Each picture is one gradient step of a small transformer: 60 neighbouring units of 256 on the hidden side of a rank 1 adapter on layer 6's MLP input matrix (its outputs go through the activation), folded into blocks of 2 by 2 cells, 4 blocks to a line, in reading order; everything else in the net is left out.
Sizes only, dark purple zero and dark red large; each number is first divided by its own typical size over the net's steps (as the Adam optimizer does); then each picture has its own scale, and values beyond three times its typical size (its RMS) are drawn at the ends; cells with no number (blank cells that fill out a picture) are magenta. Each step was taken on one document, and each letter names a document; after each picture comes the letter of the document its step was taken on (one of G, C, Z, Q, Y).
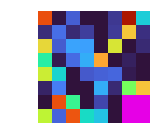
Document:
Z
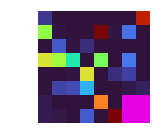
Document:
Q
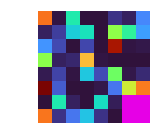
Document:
Z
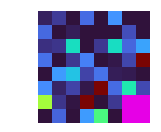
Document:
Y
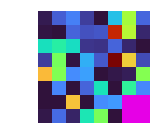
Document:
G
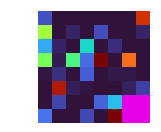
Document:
Q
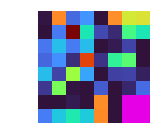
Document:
G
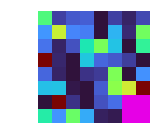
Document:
Z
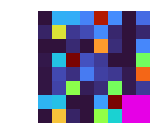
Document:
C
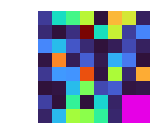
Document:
G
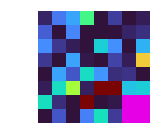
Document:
Y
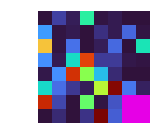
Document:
Y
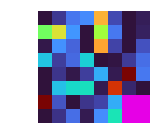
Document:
C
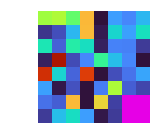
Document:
G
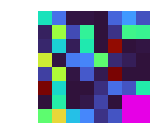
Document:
Z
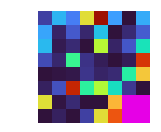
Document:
C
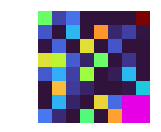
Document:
Q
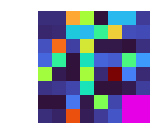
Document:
G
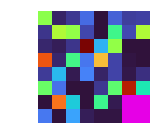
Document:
Z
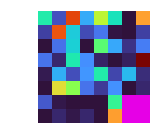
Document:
C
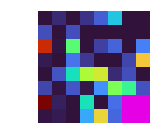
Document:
Y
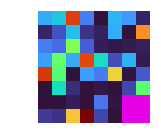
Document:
G
